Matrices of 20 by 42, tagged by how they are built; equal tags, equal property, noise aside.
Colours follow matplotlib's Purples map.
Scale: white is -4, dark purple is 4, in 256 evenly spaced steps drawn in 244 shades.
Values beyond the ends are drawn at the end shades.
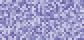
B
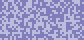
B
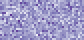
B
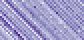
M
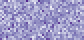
B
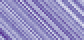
M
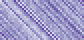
M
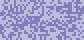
B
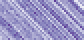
M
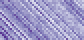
M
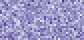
B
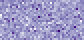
B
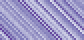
M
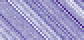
M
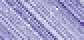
M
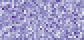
B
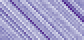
M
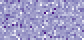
B
